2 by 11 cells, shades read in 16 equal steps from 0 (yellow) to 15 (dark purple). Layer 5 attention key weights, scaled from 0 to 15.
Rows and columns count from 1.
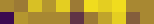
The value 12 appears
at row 2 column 6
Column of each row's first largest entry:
2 1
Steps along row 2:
down up same same up down down down up down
